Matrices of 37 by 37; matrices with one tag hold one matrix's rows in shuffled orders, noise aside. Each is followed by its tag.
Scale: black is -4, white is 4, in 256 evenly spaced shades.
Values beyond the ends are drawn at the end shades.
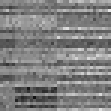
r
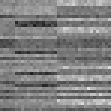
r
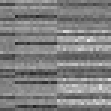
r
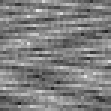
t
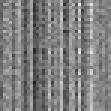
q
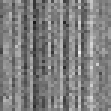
q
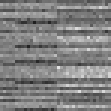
r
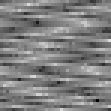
t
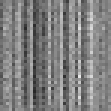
q
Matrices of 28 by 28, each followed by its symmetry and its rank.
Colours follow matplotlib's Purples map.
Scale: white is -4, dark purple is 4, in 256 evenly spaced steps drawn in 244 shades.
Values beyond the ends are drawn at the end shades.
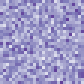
neither, full rank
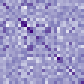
symmetric, rank five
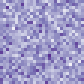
neither, full rank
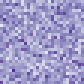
neither, full rank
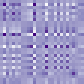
symmetric, rank two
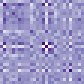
symmetric, rank three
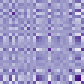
symmetric, rank two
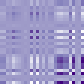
symmetric, rank one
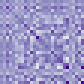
symmetric, rank three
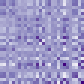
symmetric, rank three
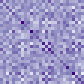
symmetric, rank five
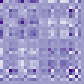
symmetric, rank two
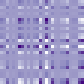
symmetric, rank one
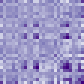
symmetric, rank two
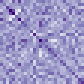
symmetric, rank five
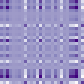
symmetric, rank one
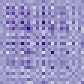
symmetric, rank three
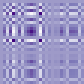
symmetric, rank one
